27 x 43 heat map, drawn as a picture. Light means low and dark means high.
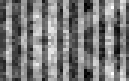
On average the colour sits 50% of the way up the scale. The top and bottom halves mirror each other. Stripes running up and down repeat 9 times from left to right. Streaks run downward.
